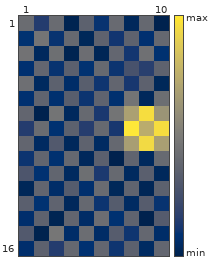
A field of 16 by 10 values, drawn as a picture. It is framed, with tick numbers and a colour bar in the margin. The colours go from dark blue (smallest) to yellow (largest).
The middle right is the ninth with the highest average. An odd patch, higher than its surroundings, sits in the middle right. The field is checkered.
